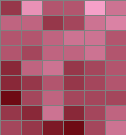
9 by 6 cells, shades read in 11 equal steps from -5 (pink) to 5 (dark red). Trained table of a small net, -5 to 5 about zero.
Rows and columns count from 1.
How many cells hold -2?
8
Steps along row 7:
down down up same same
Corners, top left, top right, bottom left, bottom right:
2 -2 1 -2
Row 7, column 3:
-1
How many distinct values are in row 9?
5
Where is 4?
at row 9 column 3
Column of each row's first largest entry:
1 3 1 2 1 1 1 2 4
